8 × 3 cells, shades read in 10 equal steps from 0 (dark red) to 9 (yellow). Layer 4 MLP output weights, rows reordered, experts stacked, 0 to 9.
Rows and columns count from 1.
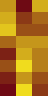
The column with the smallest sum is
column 1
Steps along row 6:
up down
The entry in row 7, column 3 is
3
